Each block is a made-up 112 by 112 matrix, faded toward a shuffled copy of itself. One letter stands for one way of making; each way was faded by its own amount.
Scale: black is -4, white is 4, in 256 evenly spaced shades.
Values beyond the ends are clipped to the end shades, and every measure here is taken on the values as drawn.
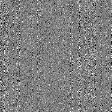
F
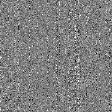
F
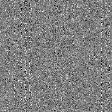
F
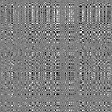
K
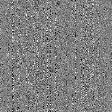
F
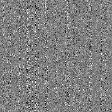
F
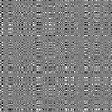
K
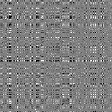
K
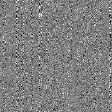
F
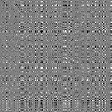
K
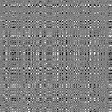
K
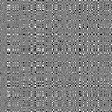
K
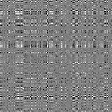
K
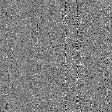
F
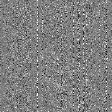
F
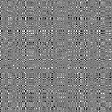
K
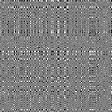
K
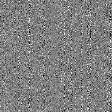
F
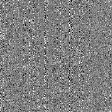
F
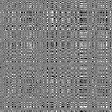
K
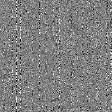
F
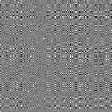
K
